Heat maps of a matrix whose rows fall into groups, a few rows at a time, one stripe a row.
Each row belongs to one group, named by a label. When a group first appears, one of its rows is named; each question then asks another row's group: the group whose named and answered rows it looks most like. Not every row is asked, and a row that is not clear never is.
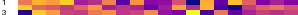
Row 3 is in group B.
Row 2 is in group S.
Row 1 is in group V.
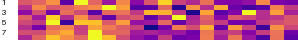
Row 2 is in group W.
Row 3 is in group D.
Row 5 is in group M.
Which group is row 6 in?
V
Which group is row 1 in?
M
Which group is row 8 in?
V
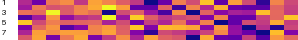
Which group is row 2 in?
W
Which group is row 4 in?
B
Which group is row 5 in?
S
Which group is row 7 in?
W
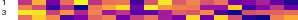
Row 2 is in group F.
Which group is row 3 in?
S
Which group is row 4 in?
B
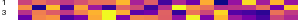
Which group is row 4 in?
B
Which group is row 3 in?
W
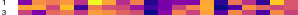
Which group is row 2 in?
S
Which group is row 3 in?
V
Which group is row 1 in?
V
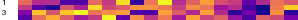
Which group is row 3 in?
W
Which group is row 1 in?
F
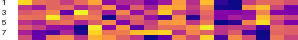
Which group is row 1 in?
S
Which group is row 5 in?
S
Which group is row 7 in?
F
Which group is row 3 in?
M
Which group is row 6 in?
F
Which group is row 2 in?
S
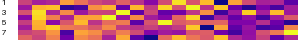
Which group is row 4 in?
B
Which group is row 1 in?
V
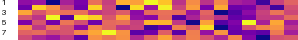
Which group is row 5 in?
D
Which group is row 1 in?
F
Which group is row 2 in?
B
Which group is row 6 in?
S
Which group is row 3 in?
S
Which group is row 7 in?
W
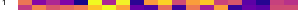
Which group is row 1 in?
F
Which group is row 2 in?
W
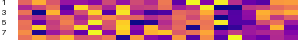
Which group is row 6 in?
D
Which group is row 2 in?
M
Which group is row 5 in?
W
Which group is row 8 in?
V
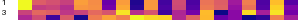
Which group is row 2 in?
D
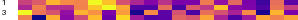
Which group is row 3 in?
D
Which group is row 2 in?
W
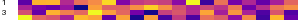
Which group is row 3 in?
V
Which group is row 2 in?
F
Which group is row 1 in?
B
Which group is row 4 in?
D
